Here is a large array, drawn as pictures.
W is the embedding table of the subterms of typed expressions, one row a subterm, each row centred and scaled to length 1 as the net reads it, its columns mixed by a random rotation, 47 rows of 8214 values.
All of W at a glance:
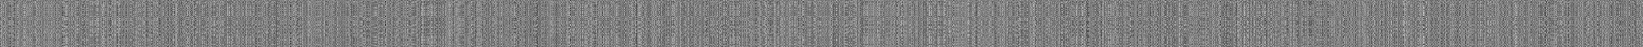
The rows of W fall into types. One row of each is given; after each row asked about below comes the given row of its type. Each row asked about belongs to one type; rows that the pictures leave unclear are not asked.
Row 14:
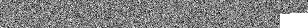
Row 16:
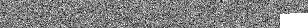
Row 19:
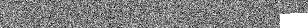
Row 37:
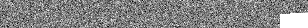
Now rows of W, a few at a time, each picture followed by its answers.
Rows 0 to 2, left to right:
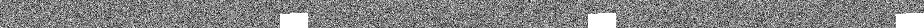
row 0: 14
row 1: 16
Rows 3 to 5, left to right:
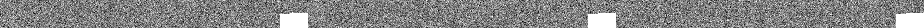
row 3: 14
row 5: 19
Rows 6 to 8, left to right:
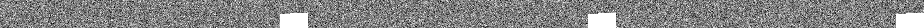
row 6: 19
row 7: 37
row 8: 14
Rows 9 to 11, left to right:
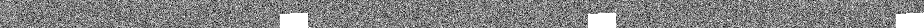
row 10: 14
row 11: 37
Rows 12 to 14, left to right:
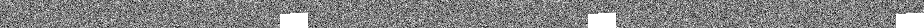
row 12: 37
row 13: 37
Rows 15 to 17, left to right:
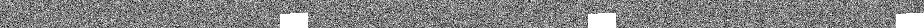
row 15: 37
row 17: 19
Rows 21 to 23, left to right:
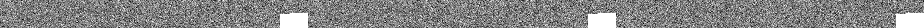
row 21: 16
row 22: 16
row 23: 14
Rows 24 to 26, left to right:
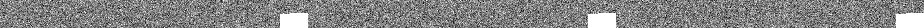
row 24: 16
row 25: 16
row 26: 19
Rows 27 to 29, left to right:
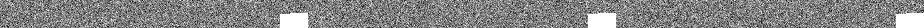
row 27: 37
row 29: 16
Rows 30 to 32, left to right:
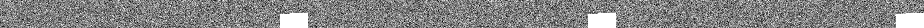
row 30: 16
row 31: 37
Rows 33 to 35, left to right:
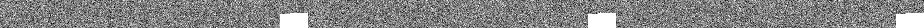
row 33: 19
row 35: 16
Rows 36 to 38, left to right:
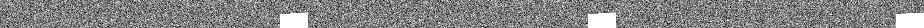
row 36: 37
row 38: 19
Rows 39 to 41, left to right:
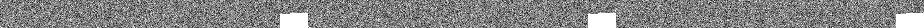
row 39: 14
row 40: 14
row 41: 19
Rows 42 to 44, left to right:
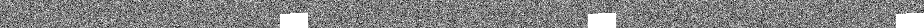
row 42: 37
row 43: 19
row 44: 16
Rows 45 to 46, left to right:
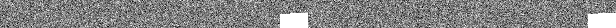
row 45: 37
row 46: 19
